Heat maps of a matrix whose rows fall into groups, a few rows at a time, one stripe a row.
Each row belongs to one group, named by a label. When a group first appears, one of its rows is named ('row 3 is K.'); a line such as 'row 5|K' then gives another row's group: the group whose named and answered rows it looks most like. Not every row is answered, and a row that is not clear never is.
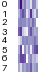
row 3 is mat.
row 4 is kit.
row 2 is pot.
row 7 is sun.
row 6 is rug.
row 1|rug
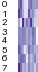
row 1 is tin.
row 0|mat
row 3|pot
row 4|pot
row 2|sun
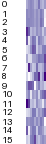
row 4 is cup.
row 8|sun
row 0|rug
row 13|pot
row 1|pot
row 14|cup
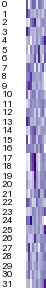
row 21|sun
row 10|cup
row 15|cup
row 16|pot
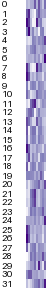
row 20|sun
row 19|pot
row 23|kit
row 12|rug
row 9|cup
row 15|cup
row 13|tin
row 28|kit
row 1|mat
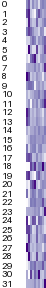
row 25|tin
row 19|mat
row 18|kit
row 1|mat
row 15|kit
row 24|cup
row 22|kit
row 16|cup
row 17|tin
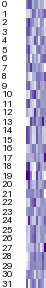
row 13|kit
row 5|mat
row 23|rug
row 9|mat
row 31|cup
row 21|pot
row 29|kit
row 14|tin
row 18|mat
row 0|tin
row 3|tin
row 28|kit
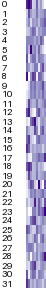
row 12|mat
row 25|tin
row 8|cup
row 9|kit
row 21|kit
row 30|cup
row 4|pot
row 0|tin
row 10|kit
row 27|rug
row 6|cup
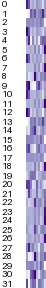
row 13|kit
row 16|mat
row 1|kit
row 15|pot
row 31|cup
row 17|pot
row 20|tin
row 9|mat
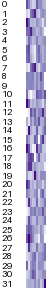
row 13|sun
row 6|mat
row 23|kit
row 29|cup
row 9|pot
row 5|mat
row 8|pot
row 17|rug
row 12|kit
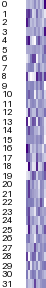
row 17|tin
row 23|mat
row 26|mat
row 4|mat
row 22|pot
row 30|cup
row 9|pot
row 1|tin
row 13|cup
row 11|cup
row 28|cup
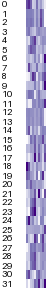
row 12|pot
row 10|rug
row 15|kit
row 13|pot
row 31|sun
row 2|pot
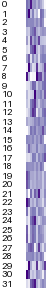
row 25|cup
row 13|sun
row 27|rug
